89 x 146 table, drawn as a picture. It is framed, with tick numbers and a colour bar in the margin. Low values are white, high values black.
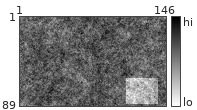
In the bottom right lies a patch that is lower than the rest. The ninth with the lowest average is the bottom right. Most values sit high, with a long tail of low ones. The field is mottled with small blotches.
